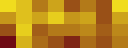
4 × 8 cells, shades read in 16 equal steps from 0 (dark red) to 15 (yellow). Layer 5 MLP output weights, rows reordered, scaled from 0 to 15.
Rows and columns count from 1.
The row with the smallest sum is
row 4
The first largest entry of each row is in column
1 4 2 2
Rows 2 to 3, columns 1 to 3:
10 13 11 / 5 14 6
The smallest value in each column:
0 12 6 5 2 7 5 8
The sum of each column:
30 52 32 38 25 35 21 43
